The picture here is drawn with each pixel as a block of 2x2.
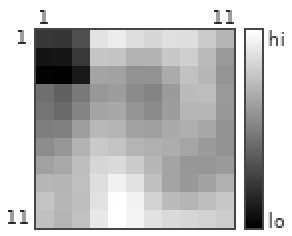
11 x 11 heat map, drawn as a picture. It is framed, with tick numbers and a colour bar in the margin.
Ninth with the lowest average: top left. Odd patch: lower, in the top left. Roughest part: top left. Ninth with the highest average: bottom middle. Mirror symmetry: none.
